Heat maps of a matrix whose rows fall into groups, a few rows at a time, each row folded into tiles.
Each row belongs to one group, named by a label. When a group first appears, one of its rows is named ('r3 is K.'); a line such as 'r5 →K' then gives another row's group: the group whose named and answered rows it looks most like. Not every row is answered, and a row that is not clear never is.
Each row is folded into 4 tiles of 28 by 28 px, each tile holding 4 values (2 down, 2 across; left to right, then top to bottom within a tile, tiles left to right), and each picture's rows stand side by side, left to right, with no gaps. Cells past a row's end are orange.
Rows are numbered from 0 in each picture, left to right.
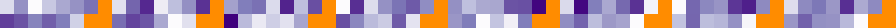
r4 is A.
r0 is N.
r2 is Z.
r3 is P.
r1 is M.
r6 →P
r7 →P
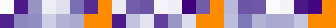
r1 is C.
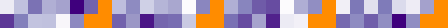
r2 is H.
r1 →N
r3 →N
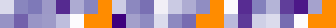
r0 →P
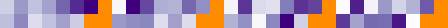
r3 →N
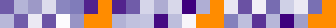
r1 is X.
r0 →A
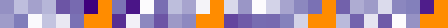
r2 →N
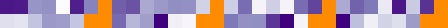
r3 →Z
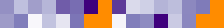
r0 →A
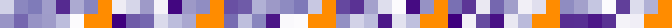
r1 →Z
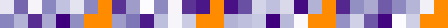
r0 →N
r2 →X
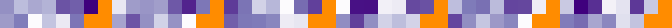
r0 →A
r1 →P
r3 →M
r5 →M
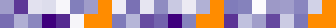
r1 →N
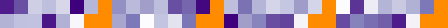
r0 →X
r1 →A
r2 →N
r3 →N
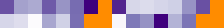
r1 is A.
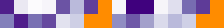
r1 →M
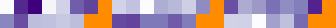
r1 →N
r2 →A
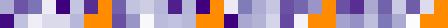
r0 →Z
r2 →P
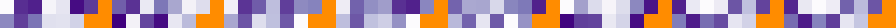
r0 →M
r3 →P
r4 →A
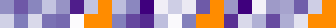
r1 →M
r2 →X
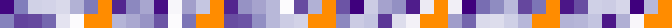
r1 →H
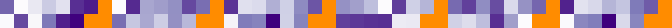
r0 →A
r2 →A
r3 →Z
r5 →A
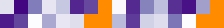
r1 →P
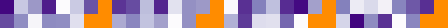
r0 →H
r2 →P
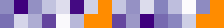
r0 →X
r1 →N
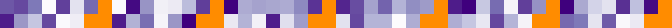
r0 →Z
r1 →M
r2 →A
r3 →H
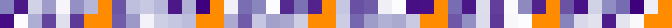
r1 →Z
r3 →M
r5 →X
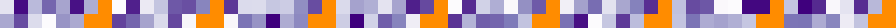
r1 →P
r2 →A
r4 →N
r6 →M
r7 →M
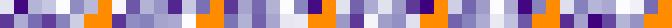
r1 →P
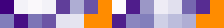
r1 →M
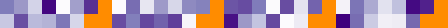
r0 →H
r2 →Z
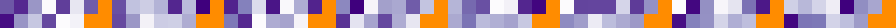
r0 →Z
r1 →Z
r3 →X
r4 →M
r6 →M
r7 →Z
